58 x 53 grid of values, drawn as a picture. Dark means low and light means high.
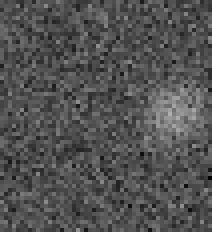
The halves do not mirror each other. The middle right is the ninth with the highest average. Overall the values sit about 30% of the way up the scale. One bump rises in the middle right.
